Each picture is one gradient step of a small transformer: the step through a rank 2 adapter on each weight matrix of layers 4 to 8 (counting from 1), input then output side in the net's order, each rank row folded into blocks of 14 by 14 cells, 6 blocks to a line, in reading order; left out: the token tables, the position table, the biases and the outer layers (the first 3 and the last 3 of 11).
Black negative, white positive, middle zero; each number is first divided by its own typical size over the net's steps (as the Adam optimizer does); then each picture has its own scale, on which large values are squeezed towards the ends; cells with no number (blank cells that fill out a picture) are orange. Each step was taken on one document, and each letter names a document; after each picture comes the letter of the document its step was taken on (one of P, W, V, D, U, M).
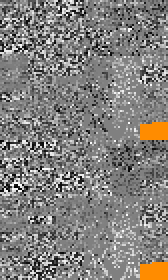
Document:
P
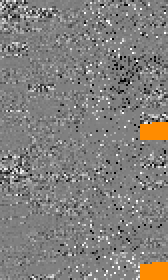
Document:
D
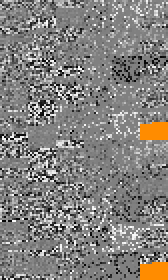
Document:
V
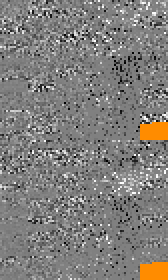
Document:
D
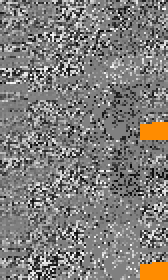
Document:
P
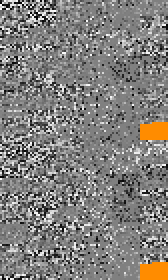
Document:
V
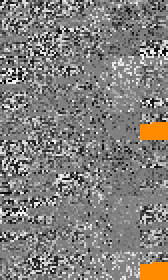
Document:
P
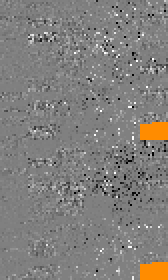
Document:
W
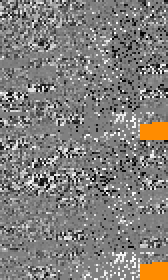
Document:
W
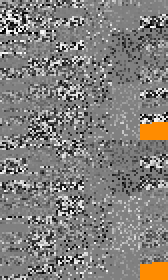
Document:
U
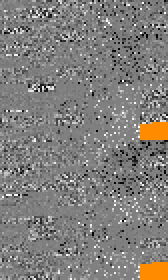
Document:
D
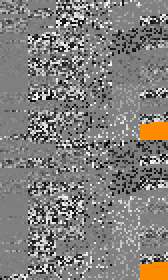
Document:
U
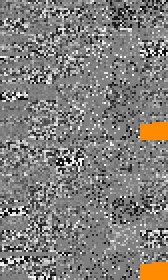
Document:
P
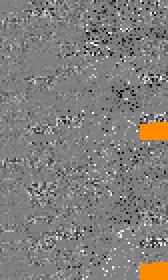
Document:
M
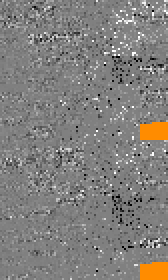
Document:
W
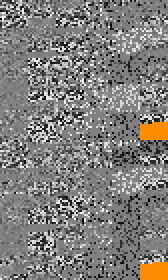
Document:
U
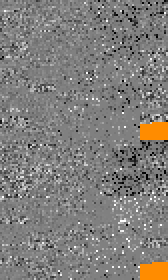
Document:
D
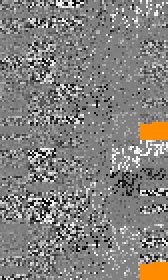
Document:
V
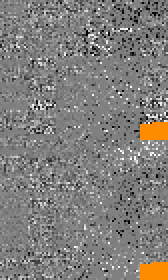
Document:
M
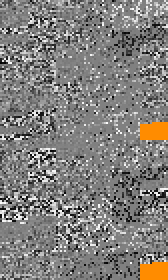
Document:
V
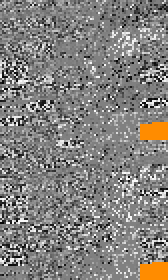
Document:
V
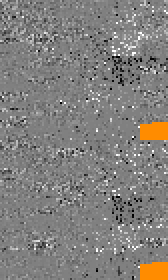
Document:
W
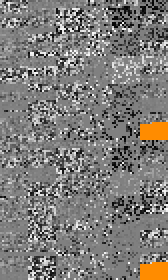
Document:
P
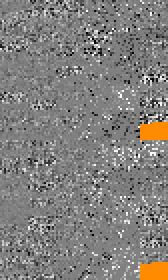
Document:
M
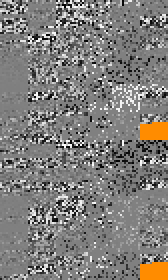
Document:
U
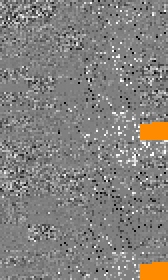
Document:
D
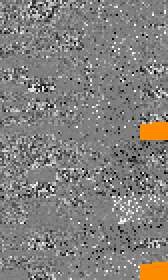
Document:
D
